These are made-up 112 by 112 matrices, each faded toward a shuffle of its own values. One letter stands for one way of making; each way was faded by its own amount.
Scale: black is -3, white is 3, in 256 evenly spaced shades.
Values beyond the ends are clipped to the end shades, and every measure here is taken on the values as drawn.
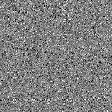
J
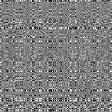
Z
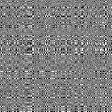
Z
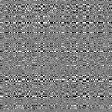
Z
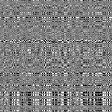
Z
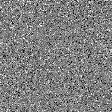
J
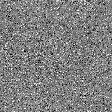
J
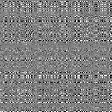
Z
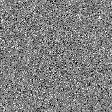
J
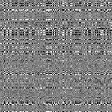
Z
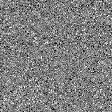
J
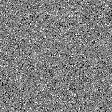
J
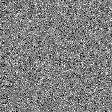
J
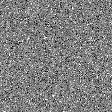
J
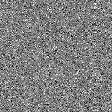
J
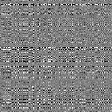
Z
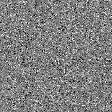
J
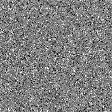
J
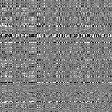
Z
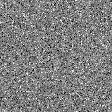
J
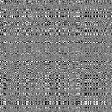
Z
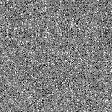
J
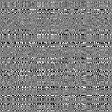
Z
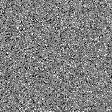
J
